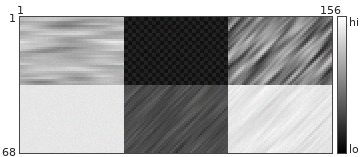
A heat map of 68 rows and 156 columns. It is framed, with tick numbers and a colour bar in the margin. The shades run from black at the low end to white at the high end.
It is made of 2 by 3 panels. Panel 1,1: high, streaked across. Panel 1,2: very low, checkered, faint in contrast. Panel 1,3: middling, slanting up to the right, strong in contrast. Panel 2,1: very high, flat. Panel 2,2: low, slanting up to the right, faint in contrast. Panel 2,3: very high, slanting up to the right, faint in contrast.
